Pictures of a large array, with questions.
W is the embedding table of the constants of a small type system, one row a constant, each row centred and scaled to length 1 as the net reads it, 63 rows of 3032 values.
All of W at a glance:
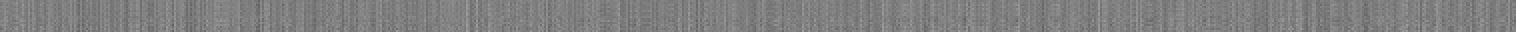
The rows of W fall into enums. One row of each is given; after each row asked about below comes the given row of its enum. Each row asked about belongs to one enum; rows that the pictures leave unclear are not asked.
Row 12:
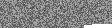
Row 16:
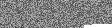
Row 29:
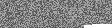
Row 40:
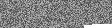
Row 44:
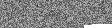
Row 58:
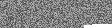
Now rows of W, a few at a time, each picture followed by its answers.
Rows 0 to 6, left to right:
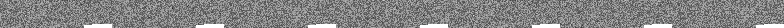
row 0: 40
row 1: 12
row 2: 29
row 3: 12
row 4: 40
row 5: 16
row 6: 29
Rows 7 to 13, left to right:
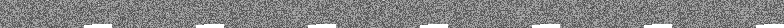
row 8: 58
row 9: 29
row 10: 12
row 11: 29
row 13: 29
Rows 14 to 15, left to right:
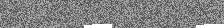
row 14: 40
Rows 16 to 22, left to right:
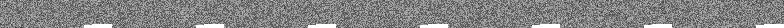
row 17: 29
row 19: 29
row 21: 44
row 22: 40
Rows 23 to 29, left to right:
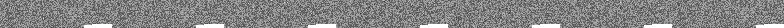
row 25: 12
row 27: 58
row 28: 12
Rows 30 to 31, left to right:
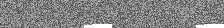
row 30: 16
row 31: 29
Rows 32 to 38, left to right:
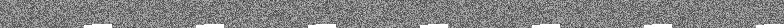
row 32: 12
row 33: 16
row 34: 44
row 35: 40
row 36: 12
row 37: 16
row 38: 58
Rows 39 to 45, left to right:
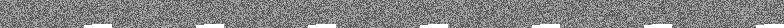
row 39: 12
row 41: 12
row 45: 29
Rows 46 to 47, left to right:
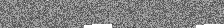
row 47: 16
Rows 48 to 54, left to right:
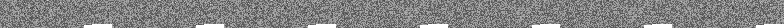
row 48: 12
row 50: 12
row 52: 29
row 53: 29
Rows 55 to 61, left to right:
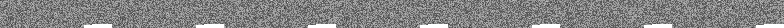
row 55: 58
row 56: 58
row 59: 16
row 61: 12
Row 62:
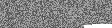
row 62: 29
